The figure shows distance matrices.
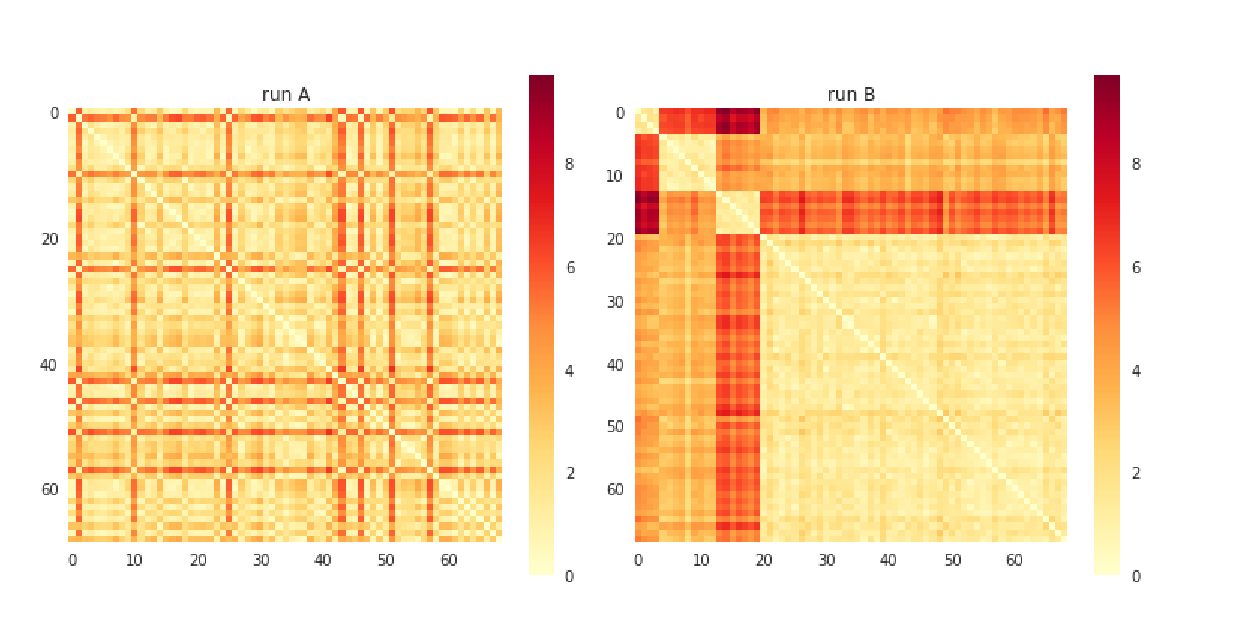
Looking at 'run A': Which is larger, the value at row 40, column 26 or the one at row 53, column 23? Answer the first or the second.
the first
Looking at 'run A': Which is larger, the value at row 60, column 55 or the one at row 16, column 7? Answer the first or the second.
the first
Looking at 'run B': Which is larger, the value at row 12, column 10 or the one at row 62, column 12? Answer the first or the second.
the second
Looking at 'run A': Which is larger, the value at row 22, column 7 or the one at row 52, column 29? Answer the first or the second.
the second
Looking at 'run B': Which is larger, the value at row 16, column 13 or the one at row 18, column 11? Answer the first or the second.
the second
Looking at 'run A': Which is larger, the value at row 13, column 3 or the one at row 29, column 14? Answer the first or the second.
the second
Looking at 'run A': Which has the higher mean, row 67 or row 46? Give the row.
46
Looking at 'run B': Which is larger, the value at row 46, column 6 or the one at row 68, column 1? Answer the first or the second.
the second
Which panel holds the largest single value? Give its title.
run B
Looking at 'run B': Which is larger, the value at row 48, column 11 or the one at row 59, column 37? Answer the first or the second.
the first
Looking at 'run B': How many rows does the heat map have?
69
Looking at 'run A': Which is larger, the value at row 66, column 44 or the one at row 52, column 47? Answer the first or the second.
the first
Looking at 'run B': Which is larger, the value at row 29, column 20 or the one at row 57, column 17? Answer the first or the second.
the second
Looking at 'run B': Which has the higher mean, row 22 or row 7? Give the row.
7
